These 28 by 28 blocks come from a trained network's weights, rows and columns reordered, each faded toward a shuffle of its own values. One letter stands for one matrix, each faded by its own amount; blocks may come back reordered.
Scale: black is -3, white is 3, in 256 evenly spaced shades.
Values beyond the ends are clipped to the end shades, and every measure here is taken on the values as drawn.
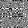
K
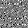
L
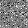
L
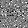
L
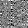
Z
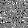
L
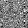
Z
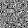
Z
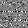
K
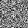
Z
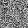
Z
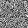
Z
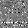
K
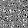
L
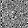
Z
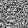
Z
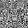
Z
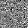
Z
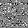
L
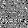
L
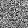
Z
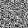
Z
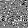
L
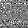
K
